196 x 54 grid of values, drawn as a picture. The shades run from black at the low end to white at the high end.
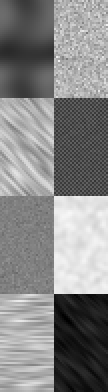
It is made of 4 by 2 panels. Panel 1,1: low, smooth. Panel 1,2: high, fine-grained. Panel 2,1: high, slanting down to the right. Panel 2,2: low, checkered. Panel 3,1: middling, fine-grained, faint in contrast. Panel 3,2: very high, blotchy, faint in contrast. Panel 4,1: high, streaked across. Panel 4,2: very low, slanting down to the right, faint in contrast.
